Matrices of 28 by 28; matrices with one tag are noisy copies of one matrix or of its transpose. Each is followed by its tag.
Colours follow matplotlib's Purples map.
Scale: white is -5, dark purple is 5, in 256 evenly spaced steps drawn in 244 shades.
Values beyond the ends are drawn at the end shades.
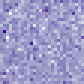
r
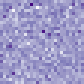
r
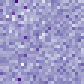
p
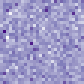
r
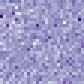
p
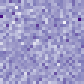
p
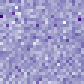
p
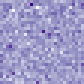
r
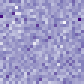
p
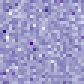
r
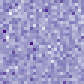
r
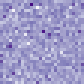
r
